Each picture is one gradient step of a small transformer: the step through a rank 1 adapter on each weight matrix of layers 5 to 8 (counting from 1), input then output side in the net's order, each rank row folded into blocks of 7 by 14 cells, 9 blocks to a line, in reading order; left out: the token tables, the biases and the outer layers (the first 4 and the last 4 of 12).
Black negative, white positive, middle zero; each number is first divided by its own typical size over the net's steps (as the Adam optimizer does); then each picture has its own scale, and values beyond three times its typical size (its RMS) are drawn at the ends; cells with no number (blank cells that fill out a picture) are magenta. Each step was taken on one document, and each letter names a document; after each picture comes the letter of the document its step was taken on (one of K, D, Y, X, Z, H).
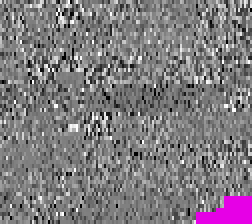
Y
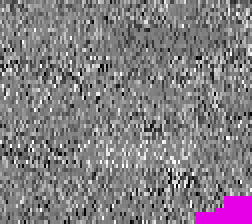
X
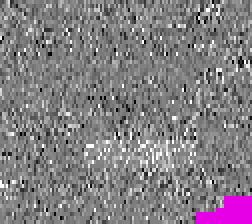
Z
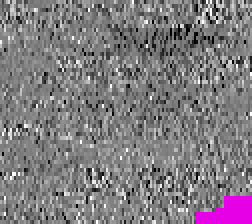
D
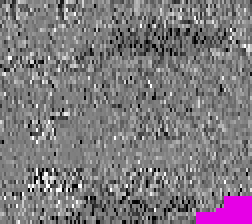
D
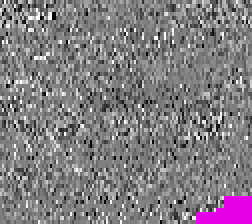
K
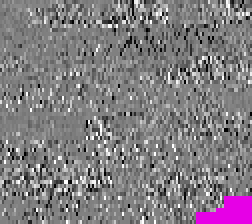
X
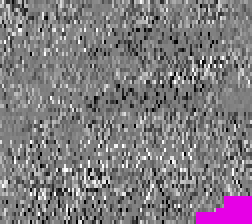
X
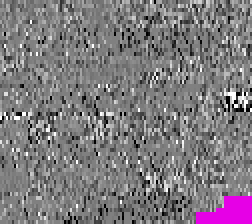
X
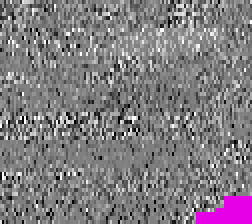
K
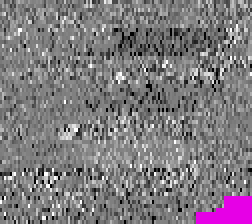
D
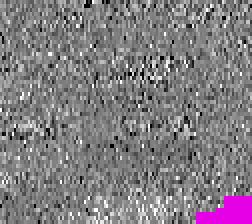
Z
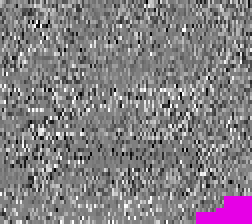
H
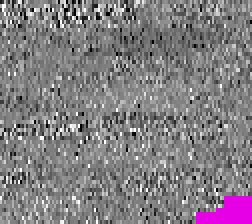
Z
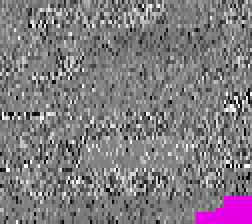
H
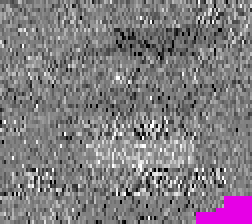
D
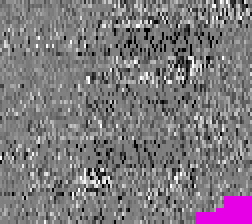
X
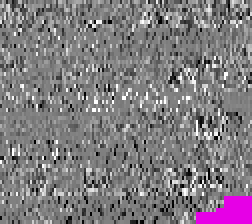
X
